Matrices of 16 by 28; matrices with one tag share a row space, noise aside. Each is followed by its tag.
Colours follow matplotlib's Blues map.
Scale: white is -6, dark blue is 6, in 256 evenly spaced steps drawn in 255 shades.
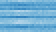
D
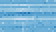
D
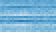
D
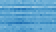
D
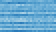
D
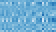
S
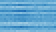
D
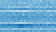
D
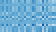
S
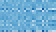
S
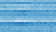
D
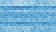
D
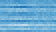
D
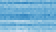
D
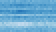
D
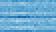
D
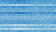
D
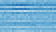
D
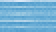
D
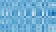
S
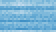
D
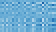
S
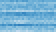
D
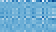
S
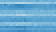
D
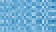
S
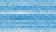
D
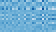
S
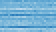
D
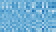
S
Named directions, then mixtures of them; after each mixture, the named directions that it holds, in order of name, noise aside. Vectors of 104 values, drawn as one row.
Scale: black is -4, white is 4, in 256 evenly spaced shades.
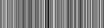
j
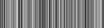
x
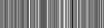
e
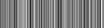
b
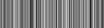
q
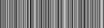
b, e, j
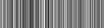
j, q, x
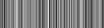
j, q, x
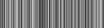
x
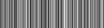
b, e, j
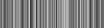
e, q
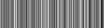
b, j, q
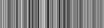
e, j, x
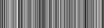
x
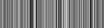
b, q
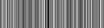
j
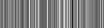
e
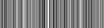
j, x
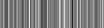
e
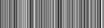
b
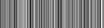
b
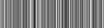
b, q, x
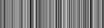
b, q, x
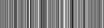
b, e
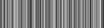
j, q, x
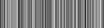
j, x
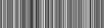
j, q, x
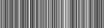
e, q, x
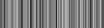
e, q, x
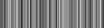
e, q, x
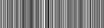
j, q, x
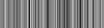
e, j, q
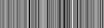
e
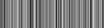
b, q, x
